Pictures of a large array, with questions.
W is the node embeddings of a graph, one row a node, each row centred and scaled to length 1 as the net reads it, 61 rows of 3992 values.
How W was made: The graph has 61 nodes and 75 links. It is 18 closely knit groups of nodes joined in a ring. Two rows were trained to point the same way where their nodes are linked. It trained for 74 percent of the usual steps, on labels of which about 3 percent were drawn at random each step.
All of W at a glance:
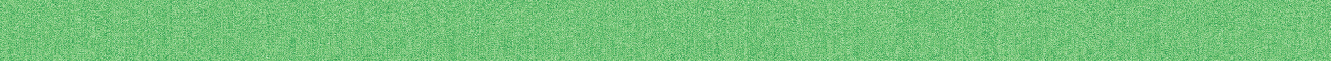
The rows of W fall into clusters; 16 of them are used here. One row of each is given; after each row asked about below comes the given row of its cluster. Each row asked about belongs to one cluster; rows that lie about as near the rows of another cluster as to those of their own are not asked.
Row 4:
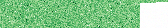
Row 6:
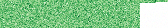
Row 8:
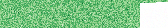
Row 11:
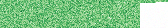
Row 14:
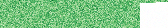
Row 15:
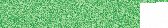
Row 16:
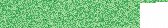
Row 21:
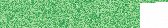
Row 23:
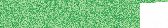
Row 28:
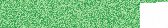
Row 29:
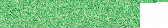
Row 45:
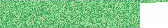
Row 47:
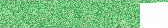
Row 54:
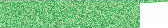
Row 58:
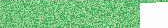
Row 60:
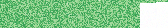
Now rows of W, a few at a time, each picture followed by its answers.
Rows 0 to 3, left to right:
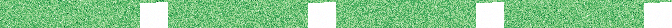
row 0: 15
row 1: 54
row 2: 8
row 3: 28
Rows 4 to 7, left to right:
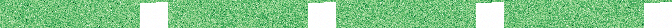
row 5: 21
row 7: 58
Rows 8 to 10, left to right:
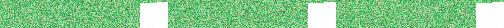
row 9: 16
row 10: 29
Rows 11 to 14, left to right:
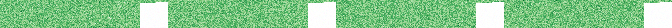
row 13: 60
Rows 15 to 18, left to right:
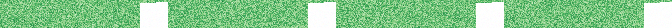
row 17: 6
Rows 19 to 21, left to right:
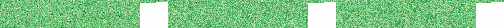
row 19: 28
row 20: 47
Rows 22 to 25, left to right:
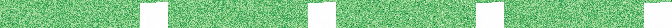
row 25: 60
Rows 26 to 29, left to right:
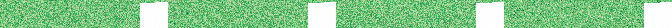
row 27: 54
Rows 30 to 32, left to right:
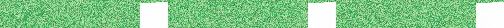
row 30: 45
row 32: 54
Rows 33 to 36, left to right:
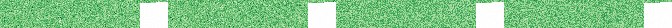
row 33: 11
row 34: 14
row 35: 11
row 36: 29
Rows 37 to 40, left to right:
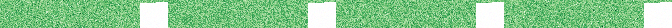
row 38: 60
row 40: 4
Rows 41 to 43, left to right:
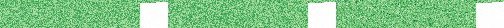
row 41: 47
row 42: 4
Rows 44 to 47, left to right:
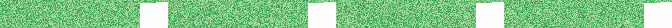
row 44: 16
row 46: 4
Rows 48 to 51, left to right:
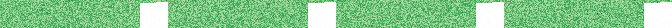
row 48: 8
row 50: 58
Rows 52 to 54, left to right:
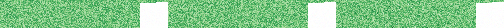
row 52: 29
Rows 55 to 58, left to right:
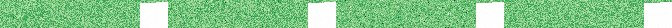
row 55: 45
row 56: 23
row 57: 58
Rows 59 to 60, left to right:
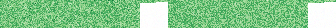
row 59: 23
